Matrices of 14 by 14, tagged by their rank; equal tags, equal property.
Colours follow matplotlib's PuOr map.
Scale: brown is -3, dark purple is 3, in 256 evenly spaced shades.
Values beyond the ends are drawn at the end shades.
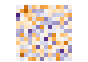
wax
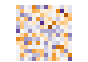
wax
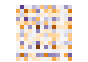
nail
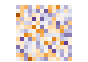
wax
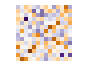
wax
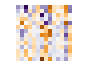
nail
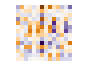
nail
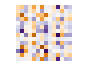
nail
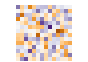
wax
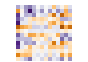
nail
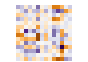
nail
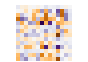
nail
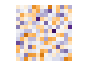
wax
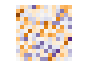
wax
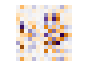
nail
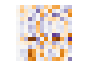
nail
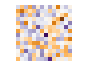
wax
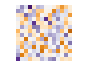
wax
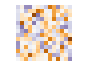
wax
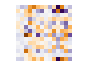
nail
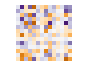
nail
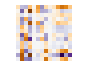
nail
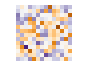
wax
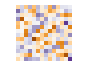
wax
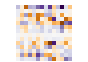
nail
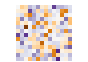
wax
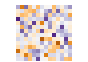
wax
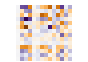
nail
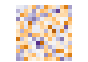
wax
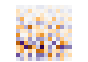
nail
